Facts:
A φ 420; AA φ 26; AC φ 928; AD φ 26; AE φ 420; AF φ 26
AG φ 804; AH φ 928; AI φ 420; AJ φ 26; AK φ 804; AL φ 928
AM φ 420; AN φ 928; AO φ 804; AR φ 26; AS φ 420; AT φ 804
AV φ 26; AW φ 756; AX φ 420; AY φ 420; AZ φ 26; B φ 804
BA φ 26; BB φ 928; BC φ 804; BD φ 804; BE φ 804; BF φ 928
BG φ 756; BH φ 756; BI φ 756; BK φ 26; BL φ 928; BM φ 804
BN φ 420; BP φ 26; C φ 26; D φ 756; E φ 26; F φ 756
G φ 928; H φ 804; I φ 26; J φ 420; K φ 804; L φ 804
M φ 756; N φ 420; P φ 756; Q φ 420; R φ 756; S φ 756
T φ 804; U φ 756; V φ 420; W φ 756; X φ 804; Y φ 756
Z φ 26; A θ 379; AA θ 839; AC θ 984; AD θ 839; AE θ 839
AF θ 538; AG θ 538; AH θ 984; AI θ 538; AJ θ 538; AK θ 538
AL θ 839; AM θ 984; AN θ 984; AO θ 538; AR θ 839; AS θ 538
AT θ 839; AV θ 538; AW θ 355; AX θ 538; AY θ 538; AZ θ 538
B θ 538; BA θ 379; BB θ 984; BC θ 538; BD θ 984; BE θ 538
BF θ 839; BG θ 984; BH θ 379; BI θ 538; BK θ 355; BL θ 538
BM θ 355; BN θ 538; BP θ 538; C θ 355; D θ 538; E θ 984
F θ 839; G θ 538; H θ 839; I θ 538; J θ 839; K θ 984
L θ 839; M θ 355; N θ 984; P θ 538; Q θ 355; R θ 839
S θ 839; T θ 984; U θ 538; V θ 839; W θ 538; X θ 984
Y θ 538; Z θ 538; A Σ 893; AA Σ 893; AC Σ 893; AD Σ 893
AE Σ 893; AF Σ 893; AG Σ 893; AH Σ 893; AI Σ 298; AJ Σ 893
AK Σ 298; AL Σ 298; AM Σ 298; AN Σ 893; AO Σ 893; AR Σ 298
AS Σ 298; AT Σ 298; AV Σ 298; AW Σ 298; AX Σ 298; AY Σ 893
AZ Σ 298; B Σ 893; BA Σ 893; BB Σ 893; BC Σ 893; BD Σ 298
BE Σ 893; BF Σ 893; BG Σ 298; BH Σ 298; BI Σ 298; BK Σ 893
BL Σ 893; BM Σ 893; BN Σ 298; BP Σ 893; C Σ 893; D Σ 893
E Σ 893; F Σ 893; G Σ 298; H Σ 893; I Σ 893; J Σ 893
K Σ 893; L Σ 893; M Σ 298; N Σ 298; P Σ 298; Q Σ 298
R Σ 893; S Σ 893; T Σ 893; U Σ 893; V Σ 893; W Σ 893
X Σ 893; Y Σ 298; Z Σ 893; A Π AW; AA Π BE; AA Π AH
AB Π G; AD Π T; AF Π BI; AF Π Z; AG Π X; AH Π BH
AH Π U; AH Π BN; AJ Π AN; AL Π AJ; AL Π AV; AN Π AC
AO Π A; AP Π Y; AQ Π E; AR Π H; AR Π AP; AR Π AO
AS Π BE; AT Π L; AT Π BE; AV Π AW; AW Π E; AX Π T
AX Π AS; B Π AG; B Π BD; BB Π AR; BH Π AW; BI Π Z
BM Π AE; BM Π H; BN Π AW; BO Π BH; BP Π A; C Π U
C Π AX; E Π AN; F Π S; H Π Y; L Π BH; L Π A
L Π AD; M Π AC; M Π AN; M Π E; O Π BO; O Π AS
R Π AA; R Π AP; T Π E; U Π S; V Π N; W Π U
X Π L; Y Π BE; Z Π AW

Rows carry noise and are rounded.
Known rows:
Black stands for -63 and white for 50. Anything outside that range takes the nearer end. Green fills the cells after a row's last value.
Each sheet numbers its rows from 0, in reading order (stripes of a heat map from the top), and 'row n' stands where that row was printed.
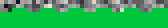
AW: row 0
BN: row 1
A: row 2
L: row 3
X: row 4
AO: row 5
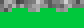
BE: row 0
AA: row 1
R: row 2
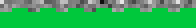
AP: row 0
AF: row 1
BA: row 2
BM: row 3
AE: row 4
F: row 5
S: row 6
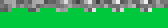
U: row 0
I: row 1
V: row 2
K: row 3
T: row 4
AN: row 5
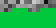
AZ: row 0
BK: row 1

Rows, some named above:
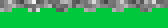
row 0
H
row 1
T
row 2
D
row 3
V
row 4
H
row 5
AJ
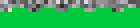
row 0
X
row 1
G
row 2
BH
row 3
AQ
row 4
Z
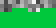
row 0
BI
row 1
E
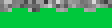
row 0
BA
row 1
AX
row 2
AQ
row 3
L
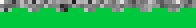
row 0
BG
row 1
AR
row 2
M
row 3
AR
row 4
BF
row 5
AA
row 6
S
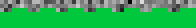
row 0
AK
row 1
AY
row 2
AS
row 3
Y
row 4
Q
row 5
AP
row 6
P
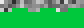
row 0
BD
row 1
AD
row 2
AT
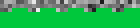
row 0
BL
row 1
AC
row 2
AL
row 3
M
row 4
AI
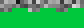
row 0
C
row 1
AL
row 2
AV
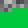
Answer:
BC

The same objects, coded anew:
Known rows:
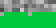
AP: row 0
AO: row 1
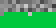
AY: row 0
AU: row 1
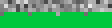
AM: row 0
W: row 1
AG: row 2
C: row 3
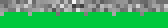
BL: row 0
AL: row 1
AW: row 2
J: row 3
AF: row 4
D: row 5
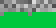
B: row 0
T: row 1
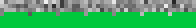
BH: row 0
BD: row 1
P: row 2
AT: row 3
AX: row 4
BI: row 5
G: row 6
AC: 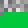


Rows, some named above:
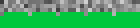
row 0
K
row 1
V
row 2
AP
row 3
Y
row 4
L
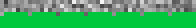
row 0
AK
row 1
BA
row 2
M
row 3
M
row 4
BA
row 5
BH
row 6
AI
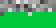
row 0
BD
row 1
AQ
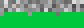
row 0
E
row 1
BA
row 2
BG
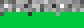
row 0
BK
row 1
BM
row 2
A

